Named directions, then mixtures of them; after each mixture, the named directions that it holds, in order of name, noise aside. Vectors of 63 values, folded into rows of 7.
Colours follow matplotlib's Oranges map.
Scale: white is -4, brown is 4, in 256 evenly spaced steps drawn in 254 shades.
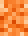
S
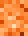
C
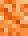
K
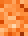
C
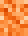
K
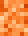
S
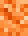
K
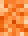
S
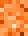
C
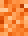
C, S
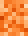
S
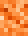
K, S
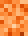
C, K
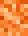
K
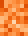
S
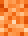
S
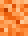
K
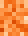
K, S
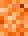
C, S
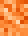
K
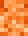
S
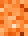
C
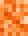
K, S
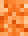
S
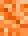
K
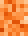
K, S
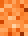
C
